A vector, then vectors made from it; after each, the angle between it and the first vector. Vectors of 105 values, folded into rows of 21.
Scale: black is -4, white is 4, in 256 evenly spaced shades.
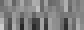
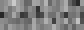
orthogonal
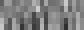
nearly parallel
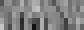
nearly parallel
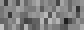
partly aligned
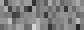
partly opposed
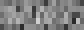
orthogonal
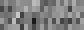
partly aligned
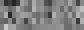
orthogonal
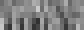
nearly parallel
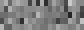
orthogonal
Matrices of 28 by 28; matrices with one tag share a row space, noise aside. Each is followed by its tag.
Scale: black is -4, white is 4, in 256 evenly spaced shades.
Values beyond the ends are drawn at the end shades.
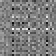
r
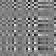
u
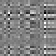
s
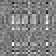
r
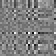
u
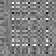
r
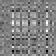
r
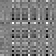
r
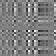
u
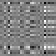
s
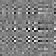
u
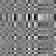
u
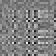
u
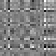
s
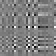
u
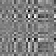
u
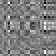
s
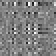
u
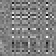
r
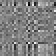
u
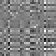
s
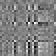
u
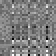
r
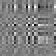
u
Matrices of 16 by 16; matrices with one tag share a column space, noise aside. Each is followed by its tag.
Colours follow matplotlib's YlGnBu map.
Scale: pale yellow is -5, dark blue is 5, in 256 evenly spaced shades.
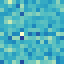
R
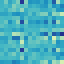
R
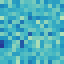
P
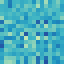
P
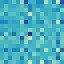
R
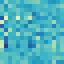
P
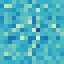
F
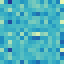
R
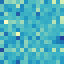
R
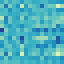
F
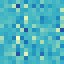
F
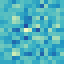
F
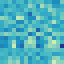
P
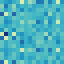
R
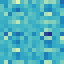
R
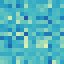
P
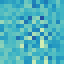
P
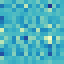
F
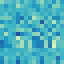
P
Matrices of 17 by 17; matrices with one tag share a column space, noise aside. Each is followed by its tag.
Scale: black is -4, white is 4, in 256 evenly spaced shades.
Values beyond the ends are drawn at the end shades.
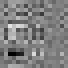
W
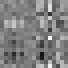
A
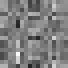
A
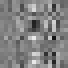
A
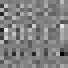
W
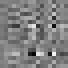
W
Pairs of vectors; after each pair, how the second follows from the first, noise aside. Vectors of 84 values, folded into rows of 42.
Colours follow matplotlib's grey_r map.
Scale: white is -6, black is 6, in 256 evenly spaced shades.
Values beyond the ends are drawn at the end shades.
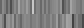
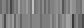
copied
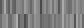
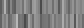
copied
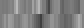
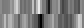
scaled up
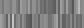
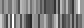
scaled up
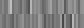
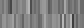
negated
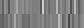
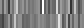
scaled up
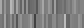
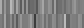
copied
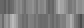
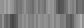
negated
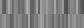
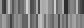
scaled up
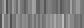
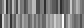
scaled up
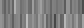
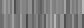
negated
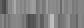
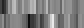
scaled up
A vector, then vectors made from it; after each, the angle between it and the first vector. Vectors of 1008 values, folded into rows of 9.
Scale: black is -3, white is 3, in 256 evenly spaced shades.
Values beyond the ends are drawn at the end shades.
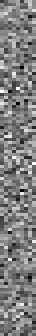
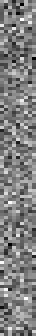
orthogonal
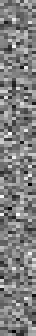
partly aligned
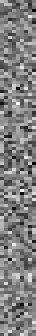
nearly opposite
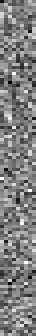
partly aligned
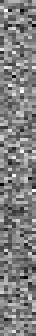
orthogonal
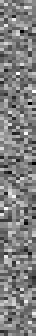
orthogonal
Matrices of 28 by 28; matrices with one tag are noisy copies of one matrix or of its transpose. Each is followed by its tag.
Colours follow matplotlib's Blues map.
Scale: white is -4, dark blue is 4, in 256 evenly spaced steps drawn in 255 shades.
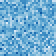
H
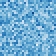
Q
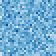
H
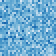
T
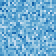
Q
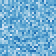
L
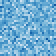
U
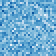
Q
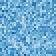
Q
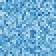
U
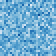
U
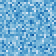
L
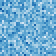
Q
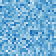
U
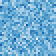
U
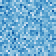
U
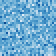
T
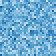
U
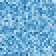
H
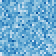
H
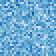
Q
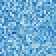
Q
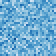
U
